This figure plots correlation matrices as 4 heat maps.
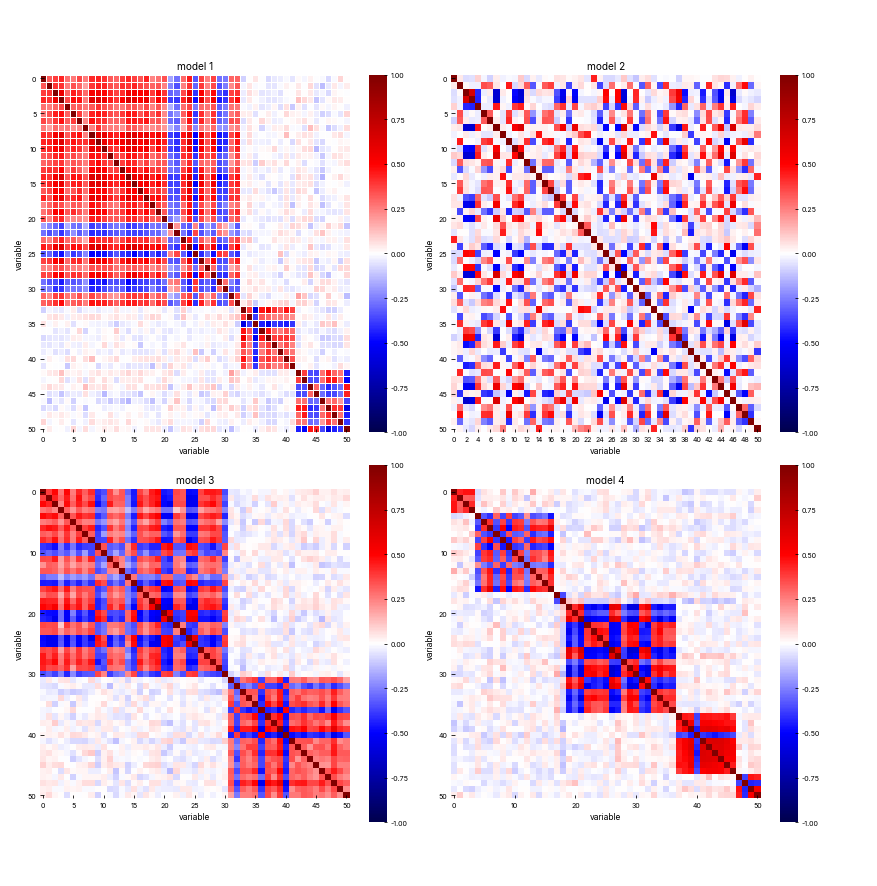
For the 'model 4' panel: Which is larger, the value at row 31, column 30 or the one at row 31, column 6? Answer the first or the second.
the second
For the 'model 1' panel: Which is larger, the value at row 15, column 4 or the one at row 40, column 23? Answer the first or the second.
the first
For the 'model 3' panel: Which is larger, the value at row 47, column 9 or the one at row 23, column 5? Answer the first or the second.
the second
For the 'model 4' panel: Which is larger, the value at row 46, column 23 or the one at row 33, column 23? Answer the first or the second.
the second
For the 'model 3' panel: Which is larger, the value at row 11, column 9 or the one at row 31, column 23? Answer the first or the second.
the second
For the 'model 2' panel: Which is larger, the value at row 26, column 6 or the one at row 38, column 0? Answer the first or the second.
the first
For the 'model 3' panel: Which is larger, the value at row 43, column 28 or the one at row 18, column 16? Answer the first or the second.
the second
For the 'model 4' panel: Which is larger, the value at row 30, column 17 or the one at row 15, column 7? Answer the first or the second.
the first
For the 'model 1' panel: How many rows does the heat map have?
51
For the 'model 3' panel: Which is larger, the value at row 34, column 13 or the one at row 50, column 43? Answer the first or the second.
the second
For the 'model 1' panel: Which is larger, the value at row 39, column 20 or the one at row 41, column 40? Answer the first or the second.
the second
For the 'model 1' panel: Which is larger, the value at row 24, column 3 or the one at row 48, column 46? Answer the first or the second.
the first
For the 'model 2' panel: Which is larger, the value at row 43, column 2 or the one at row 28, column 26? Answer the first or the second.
the second
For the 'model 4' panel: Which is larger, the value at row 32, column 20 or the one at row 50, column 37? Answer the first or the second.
the first
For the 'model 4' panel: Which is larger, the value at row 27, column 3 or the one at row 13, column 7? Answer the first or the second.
the first
